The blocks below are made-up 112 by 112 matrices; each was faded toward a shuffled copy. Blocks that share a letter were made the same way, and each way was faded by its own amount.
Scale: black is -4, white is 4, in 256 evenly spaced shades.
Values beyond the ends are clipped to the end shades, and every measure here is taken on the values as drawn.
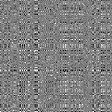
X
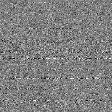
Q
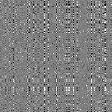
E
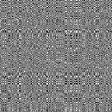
X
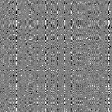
E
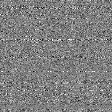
Q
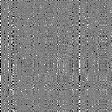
E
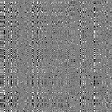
E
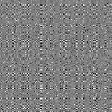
X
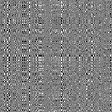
E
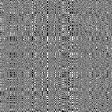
E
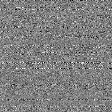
Q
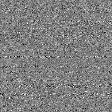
Q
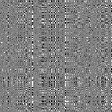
E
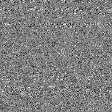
Q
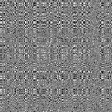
X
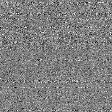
Q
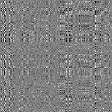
E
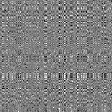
X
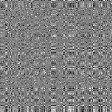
X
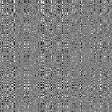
E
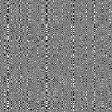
E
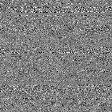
Q
